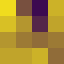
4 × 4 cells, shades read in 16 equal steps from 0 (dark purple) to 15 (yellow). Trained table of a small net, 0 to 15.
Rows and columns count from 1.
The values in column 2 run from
5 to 11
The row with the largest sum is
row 4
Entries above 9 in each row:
2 3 1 3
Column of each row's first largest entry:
1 1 1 3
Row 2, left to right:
13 10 2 11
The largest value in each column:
15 11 12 12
